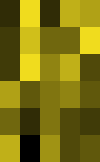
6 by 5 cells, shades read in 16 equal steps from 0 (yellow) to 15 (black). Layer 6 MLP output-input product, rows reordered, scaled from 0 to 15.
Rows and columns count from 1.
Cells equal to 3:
3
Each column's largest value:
12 15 12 10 11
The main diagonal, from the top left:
12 2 6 6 11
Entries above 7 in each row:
2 3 2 2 4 3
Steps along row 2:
down up same down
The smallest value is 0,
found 3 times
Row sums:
31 29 30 35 48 42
